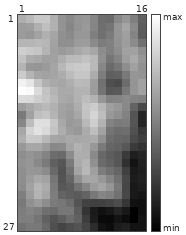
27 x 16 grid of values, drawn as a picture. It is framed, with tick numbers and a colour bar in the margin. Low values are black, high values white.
The field is mottled with small blotches. The ninth with the lowest average is the bottom right. Values rise toward the top left. Neither half mirrors the other.
